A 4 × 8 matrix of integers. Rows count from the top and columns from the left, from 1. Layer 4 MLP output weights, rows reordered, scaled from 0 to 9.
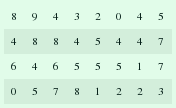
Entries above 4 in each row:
3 4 6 3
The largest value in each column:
8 9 8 8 5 5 4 7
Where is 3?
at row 1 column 4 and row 4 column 8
